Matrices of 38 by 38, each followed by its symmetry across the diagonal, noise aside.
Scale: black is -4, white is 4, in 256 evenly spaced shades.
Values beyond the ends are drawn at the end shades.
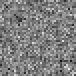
symmetric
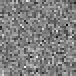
antisymmetric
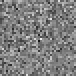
antisymmetric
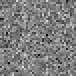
neither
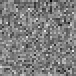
neither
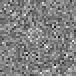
symmetric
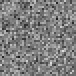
symmetric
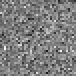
neither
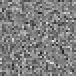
antisymmetric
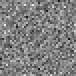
symmetric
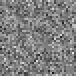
antisymmetric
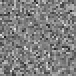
antisymmetric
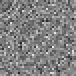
symmetric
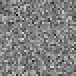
neither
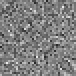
symmetric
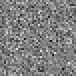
antisymmetric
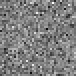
neither
